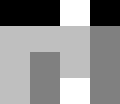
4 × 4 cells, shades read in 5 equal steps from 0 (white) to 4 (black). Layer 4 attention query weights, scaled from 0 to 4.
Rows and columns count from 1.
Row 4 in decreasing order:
2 2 1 0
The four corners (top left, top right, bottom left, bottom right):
4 4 1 2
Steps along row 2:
same same up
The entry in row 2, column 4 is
2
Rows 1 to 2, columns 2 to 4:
4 0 4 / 1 1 2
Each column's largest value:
4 4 1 4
